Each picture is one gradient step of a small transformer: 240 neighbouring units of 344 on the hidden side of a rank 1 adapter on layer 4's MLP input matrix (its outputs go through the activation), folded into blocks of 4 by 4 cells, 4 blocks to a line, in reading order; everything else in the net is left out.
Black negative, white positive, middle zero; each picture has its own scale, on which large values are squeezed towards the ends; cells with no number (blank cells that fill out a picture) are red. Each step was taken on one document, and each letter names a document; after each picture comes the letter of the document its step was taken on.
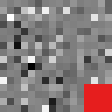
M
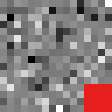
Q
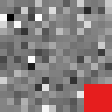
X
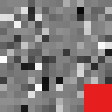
M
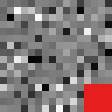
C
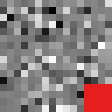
X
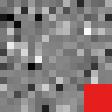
C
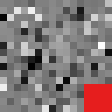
C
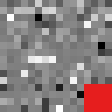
Q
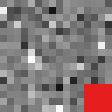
Q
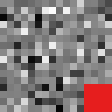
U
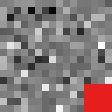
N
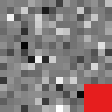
Q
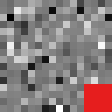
C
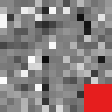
U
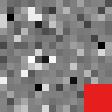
U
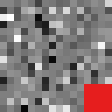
X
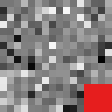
U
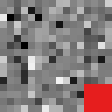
X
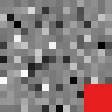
U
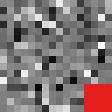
U
